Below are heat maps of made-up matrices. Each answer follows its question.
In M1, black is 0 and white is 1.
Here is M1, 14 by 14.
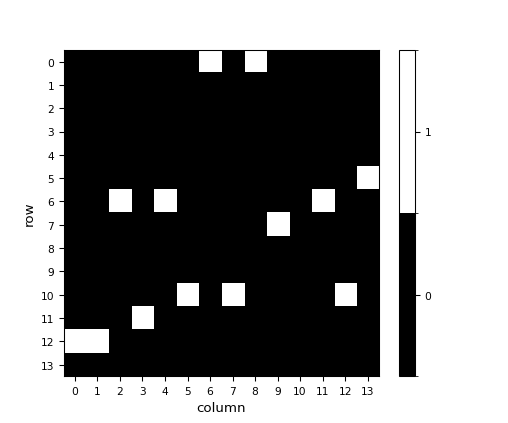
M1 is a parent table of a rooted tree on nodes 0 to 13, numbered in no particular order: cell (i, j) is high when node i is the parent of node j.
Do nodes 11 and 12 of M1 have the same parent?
no
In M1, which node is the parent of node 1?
12
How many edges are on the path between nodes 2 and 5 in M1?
5
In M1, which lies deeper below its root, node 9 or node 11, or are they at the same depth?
node 11
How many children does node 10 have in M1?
3
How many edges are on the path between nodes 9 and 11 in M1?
6
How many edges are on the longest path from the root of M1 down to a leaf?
5
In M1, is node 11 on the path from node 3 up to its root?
yes
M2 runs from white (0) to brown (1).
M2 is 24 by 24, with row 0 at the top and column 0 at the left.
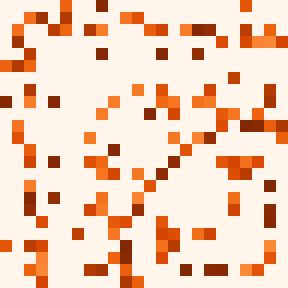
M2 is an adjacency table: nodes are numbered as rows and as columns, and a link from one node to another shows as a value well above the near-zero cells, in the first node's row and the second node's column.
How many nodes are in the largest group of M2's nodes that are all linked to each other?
4
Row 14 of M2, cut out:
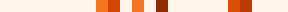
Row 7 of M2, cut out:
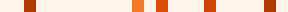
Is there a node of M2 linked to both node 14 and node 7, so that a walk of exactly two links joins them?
yes
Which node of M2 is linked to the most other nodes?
node 2
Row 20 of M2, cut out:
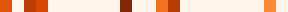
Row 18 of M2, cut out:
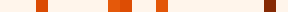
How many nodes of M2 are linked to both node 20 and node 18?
4
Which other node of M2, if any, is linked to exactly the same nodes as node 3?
node 10
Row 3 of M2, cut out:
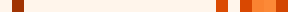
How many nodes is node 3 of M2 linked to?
6
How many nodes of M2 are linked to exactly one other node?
1
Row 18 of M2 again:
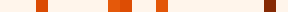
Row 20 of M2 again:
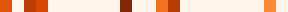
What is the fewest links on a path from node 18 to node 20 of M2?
2
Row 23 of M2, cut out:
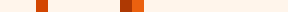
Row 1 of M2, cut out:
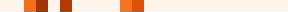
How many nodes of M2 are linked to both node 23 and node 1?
3
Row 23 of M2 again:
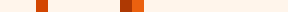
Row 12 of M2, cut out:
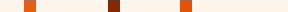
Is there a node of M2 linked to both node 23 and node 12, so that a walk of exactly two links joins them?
no
